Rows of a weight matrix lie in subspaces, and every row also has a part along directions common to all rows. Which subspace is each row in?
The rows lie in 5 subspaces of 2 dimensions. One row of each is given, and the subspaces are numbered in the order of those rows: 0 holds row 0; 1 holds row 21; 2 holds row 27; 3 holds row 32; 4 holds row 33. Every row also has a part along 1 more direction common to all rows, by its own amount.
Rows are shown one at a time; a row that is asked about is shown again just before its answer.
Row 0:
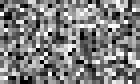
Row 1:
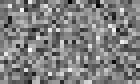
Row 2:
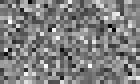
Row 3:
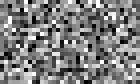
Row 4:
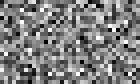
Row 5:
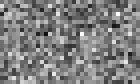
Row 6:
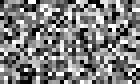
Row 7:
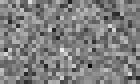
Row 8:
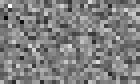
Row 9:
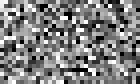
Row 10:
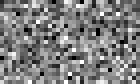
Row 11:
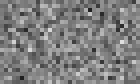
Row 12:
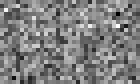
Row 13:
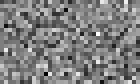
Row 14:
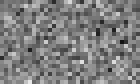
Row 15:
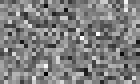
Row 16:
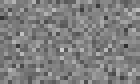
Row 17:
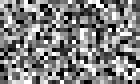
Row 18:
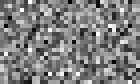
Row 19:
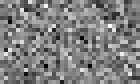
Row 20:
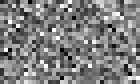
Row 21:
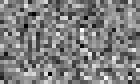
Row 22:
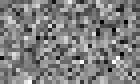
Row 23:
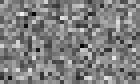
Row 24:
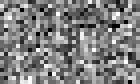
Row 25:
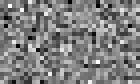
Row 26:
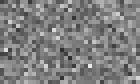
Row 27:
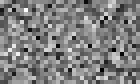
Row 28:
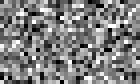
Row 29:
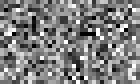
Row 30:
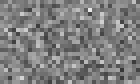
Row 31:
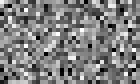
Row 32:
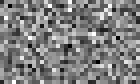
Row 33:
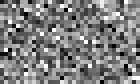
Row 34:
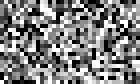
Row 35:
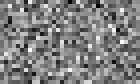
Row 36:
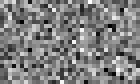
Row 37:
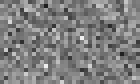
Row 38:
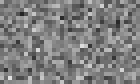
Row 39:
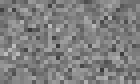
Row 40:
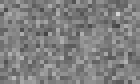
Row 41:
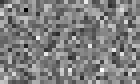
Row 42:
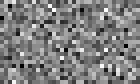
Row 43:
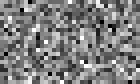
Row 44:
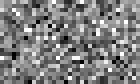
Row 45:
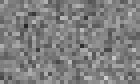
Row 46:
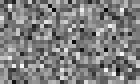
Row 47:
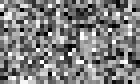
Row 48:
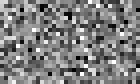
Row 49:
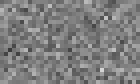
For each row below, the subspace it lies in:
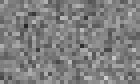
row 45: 1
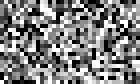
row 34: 1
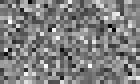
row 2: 4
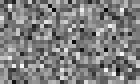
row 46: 3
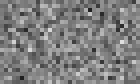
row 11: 1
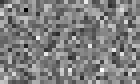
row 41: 2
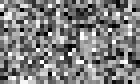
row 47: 0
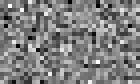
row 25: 3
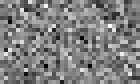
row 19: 4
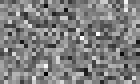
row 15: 4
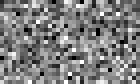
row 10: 2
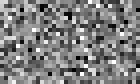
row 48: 4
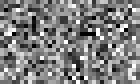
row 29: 0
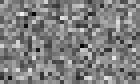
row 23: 1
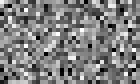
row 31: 2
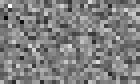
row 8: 3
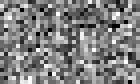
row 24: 0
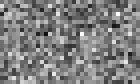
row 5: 0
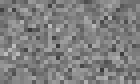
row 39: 2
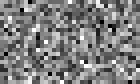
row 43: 1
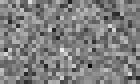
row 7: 4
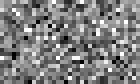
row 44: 2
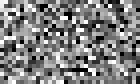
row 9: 4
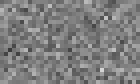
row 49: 2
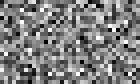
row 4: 3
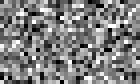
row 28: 1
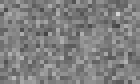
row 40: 0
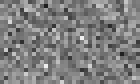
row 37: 4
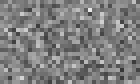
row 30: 1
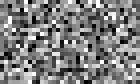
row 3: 0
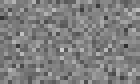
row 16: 3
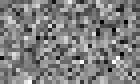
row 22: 2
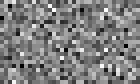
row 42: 3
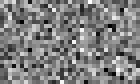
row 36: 3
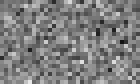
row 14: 2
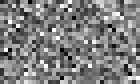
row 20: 4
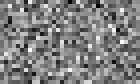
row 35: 0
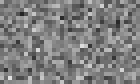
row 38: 1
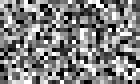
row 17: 3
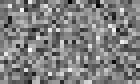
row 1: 0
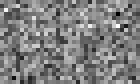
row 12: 0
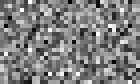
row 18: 4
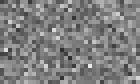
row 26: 4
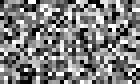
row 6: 3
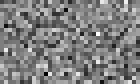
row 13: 4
